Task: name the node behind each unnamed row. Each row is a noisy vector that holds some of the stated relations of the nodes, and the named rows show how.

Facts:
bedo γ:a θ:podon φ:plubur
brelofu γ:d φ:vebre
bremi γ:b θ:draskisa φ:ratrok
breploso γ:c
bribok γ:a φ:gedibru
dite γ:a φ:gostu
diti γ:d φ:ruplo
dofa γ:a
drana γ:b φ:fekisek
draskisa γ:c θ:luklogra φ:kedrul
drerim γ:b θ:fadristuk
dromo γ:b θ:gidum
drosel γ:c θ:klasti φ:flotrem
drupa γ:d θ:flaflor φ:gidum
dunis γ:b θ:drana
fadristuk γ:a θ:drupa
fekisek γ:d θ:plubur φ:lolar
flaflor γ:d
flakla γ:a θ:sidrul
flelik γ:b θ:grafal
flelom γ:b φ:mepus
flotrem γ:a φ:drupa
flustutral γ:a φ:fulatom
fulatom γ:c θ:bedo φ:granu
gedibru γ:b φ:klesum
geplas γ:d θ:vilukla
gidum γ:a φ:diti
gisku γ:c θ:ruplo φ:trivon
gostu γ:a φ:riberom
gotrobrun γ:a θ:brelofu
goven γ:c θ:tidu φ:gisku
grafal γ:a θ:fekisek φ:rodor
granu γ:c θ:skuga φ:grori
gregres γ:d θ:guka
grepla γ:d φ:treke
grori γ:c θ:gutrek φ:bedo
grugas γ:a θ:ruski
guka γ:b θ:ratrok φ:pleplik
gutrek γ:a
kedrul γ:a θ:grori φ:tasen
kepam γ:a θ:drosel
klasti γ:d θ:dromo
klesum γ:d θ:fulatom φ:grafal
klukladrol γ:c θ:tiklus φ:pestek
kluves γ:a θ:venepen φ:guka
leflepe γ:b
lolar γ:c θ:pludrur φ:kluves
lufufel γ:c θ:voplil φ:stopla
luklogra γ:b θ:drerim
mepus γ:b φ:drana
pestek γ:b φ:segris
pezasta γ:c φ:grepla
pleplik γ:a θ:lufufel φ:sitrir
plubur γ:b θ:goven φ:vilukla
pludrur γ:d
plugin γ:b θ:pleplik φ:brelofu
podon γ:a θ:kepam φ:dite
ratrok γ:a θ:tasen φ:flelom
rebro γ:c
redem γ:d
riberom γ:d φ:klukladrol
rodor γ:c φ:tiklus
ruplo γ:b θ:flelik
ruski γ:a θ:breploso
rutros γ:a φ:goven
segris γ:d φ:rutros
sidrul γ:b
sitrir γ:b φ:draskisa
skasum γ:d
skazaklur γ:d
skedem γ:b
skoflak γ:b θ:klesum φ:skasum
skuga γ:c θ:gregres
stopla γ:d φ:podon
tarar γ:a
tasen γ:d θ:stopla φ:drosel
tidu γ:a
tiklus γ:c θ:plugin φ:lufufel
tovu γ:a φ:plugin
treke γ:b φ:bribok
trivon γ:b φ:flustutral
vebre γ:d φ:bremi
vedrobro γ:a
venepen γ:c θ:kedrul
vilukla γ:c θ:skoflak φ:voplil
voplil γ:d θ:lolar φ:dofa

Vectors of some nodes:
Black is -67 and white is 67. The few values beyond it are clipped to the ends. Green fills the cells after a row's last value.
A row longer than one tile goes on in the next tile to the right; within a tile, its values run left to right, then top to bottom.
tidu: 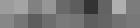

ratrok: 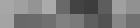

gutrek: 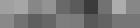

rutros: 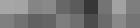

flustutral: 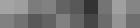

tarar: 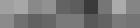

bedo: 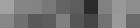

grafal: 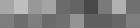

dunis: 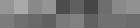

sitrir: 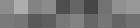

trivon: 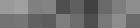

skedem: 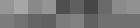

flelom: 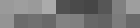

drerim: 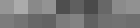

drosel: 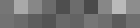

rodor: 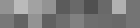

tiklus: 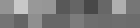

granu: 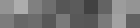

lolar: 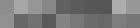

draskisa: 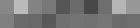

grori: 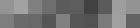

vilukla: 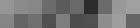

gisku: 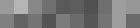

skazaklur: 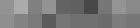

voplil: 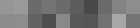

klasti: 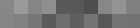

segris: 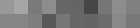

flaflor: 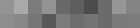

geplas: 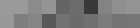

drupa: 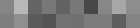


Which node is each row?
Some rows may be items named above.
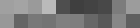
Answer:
plugin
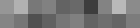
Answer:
kedrul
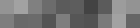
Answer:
grori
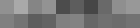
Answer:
guka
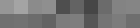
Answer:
pestek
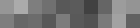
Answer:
granu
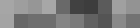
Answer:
ratrok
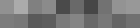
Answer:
sitrir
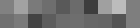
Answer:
gidum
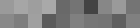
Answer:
klesum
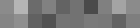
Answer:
tasen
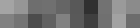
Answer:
dofa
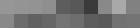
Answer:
kepam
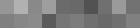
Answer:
stopla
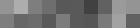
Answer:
granu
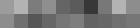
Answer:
pleplik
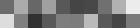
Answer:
skasum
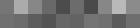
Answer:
drosel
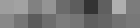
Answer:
tidu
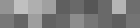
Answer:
pezasta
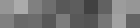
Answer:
granu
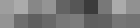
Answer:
kluves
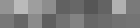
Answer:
lufufel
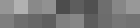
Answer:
flelik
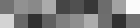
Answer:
skoflak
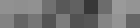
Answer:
fulatom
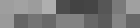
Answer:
bremi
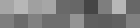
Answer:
bribok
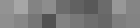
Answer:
pludrur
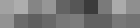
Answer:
kluves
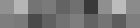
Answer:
flotrem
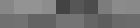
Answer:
dromo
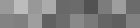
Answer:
grepla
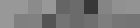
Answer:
geplas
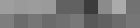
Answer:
podon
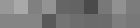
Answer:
riberom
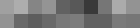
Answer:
kluves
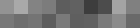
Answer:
goven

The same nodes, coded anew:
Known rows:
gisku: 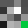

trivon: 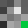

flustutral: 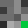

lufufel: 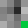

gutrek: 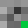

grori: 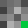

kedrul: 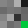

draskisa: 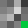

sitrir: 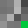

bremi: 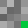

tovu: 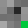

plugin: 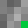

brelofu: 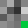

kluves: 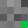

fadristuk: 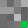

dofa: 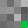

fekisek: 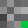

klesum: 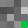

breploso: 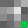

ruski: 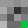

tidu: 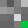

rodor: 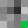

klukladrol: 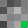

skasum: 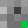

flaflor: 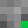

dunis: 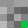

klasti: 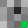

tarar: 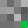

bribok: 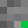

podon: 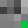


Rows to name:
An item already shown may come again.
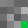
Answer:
grepla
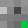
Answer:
pludrur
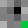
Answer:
grafal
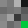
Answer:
kedrul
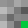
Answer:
ruplo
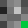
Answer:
bedo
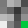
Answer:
drosel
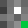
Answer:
vilukla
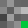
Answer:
fekisek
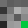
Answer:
segris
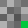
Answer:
lolar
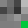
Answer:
podon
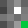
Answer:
vilukla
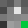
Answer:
plubur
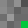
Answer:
pleplik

